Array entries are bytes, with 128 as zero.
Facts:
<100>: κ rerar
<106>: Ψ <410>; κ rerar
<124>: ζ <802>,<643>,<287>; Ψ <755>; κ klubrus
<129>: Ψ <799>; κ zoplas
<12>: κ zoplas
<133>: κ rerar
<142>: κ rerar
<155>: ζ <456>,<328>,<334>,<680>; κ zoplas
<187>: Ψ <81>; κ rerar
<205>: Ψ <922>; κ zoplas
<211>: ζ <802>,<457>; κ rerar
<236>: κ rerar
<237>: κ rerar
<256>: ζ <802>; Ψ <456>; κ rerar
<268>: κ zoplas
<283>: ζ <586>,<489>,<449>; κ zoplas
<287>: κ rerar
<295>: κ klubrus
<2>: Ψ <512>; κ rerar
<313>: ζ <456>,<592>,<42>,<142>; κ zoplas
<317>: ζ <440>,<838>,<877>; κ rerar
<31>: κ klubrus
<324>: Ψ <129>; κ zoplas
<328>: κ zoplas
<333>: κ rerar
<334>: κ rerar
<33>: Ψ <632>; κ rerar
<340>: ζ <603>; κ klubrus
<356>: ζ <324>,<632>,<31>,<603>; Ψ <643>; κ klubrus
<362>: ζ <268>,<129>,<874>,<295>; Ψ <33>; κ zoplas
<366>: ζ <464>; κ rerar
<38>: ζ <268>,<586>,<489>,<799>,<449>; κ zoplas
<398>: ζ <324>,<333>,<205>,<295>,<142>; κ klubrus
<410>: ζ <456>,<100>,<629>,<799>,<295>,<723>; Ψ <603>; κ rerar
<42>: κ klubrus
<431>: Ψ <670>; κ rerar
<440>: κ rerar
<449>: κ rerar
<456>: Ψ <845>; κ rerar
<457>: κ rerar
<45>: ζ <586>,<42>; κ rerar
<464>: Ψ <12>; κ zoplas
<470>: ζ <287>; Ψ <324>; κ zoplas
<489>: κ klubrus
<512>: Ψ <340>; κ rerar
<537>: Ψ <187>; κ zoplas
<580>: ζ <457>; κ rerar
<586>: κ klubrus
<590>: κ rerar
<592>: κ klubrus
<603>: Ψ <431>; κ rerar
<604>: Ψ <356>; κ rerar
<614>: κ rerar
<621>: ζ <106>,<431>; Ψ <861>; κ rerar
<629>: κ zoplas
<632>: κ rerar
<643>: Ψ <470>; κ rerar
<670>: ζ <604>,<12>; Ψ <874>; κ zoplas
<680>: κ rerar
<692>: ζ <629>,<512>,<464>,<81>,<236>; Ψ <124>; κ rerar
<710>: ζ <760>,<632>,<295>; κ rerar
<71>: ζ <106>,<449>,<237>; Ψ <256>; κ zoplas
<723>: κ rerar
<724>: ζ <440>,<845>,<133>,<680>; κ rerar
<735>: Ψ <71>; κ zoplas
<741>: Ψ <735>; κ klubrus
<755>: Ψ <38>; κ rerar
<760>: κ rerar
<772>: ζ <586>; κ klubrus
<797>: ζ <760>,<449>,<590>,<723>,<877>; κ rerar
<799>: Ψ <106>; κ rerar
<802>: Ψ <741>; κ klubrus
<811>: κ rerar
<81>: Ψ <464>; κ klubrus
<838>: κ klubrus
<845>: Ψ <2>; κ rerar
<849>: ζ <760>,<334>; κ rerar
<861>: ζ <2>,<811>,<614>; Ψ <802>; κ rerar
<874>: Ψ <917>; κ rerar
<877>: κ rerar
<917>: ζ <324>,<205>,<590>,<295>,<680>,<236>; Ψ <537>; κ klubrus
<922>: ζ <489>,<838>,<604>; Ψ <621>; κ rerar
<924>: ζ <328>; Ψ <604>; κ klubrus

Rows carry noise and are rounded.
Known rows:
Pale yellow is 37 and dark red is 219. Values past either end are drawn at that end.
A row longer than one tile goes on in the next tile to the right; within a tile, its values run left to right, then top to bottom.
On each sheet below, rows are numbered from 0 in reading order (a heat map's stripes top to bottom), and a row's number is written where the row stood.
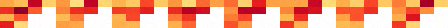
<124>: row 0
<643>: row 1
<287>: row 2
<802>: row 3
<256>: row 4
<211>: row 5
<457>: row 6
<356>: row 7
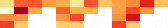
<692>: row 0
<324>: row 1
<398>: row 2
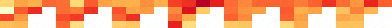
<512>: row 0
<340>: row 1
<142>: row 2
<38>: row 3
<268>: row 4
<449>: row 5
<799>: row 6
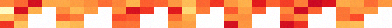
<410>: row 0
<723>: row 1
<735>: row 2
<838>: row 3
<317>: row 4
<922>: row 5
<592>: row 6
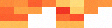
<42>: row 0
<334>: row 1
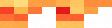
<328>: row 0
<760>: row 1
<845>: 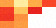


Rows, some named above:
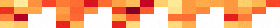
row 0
<632>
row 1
<797>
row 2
<124>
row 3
<236>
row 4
<456>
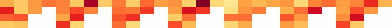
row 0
<760>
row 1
<356>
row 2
<340>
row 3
<470>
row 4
<236>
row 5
<2>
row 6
<398>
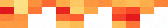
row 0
<440>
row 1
<760>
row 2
<205>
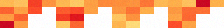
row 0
<724>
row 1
<205>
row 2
<874>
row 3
<924>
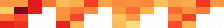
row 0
<861>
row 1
<155>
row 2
<874>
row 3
<849>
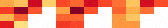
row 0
<124>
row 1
<621>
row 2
<604>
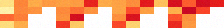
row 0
<629>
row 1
<710>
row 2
<398>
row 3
<71>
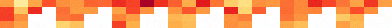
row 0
<845>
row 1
<42>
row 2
<283>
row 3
<106>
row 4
<133>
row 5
<237>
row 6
<431>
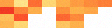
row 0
<603>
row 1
<723>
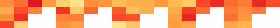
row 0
<313>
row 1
<133>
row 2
<295>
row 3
<33>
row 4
<237>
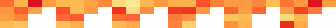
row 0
<129>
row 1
<590>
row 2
<680>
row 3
<755>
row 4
<12>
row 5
<670>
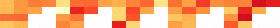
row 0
<100>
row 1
<366>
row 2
<917>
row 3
<431>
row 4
<362>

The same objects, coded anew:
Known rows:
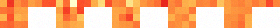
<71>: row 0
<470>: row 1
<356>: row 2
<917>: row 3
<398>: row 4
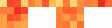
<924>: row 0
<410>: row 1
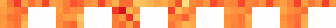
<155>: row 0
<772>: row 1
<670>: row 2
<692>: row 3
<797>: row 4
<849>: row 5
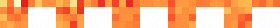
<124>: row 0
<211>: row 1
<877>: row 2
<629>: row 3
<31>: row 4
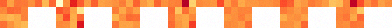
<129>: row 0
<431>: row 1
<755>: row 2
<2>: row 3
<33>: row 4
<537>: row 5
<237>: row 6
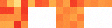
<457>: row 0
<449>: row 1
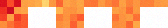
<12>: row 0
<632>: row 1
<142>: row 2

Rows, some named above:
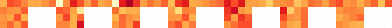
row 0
<922>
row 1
<431>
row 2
<621>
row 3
<861>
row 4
<12>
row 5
<512>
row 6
<324>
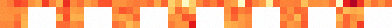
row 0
<38>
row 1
<71>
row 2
<799>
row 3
<603>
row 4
<643>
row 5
<456>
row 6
<621>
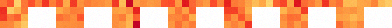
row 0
<366>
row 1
<680>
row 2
<845>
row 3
<317>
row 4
<604>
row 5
<724>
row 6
<874>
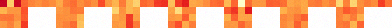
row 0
<133>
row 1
<313>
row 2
<340>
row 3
<861>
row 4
<256>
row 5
<632>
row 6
<410>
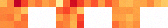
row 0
<237>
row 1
<106>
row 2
<874>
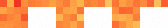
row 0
<680>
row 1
<917>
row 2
<129>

